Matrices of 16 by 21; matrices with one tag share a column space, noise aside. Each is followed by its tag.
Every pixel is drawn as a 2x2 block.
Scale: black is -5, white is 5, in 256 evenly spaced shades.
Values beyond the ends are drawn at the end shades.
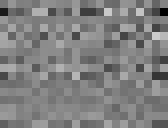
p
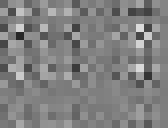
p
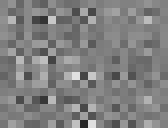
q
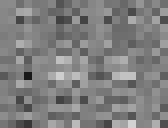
q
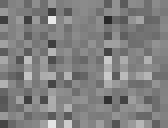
q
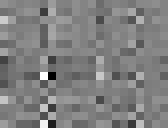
q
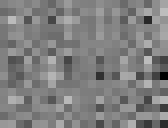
q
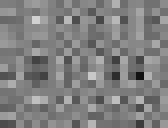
q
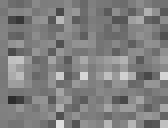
q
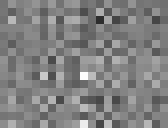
q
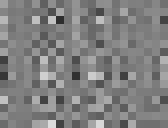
q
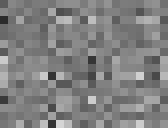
q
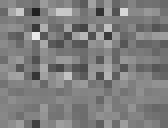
p
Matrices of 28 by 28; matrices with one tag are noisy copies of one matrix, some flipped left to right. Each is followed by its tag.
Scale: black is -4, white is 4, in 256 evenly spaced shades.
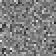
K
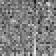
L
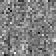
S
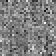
S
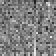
L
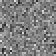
K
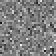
K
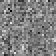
S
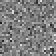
K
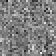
S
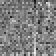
L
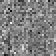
S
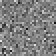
K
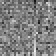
L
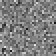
K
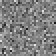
K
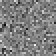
K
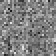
S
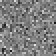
K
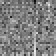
L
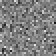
K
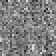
S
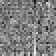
L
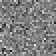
K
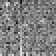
L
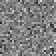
K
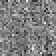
S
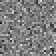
K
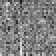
L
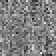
S
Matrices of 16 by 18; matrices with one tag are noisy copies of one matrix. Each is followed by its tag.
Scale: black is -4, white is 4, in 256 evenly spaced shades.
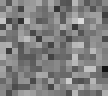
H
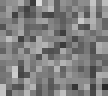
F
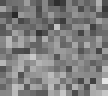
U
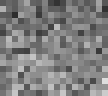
U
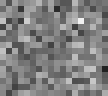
H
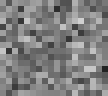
H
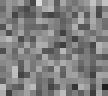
F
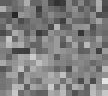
U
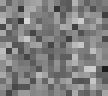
H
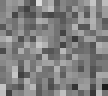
F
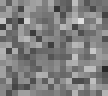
H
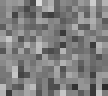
F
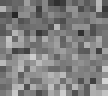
U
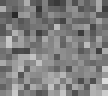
U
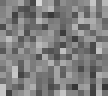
F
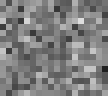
H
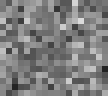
H
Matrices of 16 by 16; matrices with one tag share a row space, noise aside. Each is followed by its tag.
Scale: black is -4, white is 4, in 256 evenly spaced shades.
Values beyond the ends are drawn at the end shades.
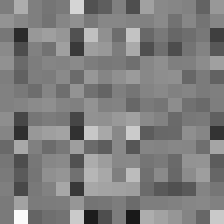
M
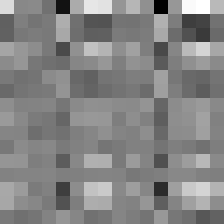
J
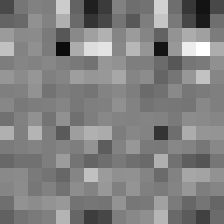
J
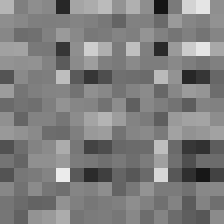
J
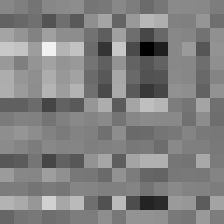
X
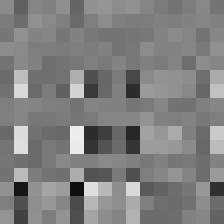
M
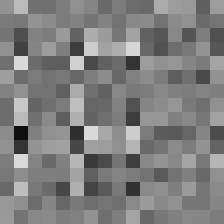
M
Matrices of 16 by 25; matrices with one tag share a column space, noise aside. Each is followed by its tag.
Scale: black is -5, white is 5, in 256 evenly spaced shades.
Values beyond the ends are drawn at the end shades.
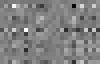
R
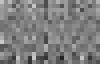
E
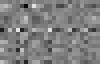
R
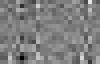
E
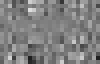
E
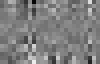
E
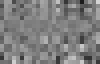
E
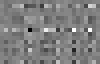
R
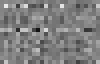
R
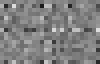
R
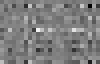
R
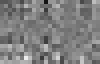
E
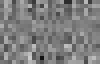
E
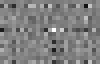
R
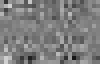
E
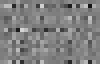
R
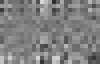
E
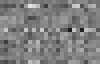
R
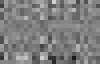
E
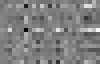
R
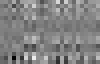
E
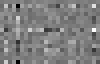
R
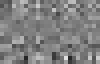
E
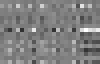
R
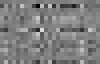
R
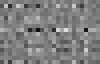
R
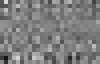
E
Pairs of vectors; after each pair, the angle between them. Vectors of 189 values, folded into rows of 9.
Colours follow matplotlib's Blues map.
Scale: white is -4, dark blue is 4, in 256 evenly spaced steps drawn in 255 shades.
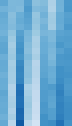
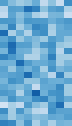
orthogonal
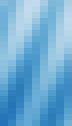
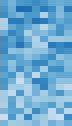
partly opposed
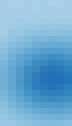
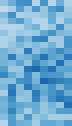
partly aligned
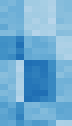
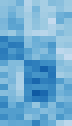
nearly parallel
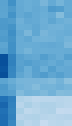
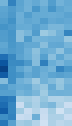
nearly parallel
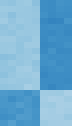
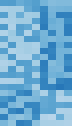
partly aligned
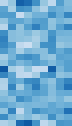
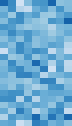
partly opposed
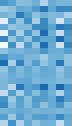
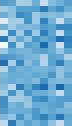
nearly parallel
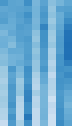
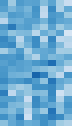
partly opposed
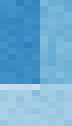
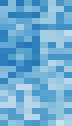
partly aligned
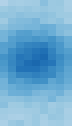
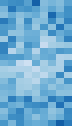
partly opposed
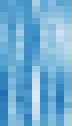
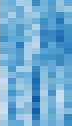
nearly opposite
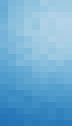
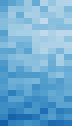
nearly parallel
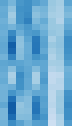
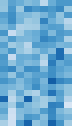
partly opposed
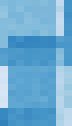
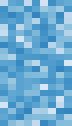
orthogonal
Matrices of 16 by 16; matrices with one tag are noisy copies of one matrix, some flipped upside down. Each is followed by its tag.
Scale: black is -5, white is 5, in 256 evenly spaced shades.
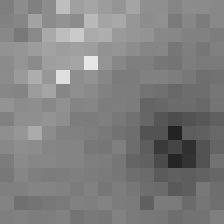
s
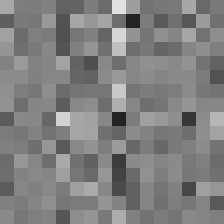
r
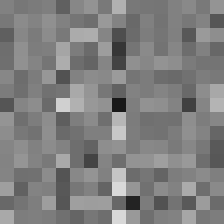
r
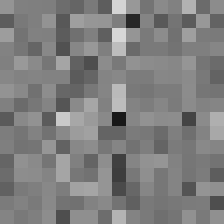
r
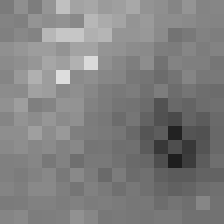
s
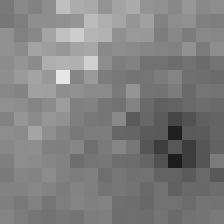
s
